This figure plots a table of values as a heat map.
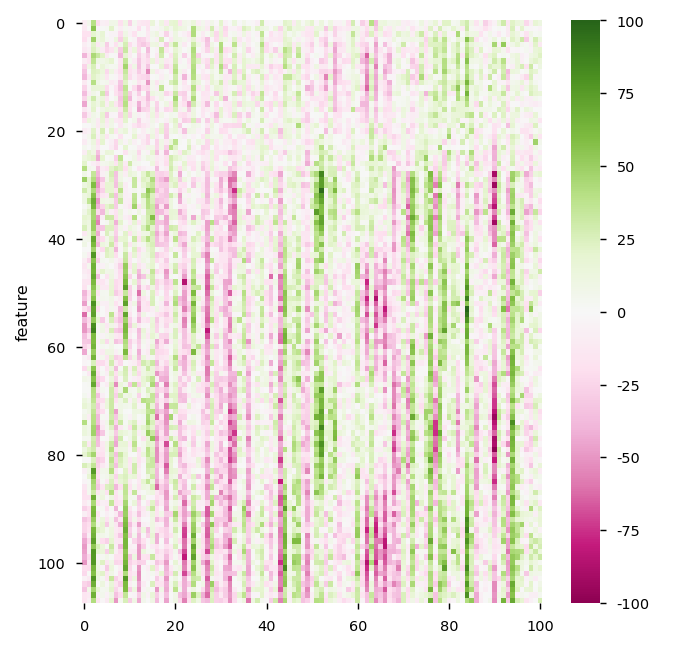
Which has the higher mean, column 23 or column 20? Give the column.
20
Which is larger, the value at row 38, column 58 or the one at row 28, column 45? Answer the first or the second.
the second
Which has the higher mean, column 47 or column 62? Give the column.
47
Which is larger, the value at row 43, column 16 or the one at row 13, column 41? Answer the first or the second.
the second
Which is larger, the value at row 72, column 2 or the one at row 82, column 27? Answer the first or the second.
the first
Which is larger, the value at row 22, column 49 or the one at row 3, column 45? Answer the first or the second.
the second
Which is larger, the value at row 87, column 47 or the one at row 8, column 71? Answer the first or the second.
the first
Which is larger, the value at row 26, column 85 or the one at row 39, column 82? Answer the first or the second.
the first
